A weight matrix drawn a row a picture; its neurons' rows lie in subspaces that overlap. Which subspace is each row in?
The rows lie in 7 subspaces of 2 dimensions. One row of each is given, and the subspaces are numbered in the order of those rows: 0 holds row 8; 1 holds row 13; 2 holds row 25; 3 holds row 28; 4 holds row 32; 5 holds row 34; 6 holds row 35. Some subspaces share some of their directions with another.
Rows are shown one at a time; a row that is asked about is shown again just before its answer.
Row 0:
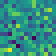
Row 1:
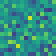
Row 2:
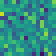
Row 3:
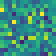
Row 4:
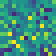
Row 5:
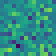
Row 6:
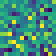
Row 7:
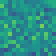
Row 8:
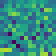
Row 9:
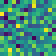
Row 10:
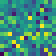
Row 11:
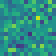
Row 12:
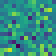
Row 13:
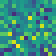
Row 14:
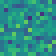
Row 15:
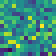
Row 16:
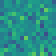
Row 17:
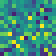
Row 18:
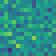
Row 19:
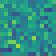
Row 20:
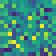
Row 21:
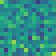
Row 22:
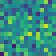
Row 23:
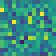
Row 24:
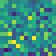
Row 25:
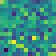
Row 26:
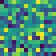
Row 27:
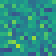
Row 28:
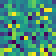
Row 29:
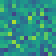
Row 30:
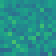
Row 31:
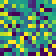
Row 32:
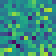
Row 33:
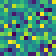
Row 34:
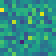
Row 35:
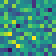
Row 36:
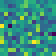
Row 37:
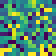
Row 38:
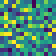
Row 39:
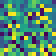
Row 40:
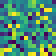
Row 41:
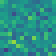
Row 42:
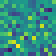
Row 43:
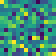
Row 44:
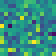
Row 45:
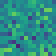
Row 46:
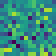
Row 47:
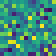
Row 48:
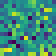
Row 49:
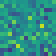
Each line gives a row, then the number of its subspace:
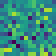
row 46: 0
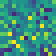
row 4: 1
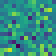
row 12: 4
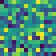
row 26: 2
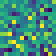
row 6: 4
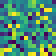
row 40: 3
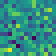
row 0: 6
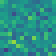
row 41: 2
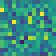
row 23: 5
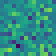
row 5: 4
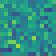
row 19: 1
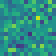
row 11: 4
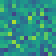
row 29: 5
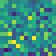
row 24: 2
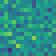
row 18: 6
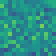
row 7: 4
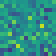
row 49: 2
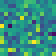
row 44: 3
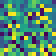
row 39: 3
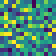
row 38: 6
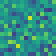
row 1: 0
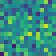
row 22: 1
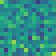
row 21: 2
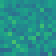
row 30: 0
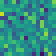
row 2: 6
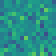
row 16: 6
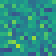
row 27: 1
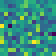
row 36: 3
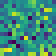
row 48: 3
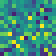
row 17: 1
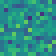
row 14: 0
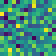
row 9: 6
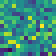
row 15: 3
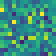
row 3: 5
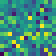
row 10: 1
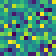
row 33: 0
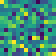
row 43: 2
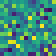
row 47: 0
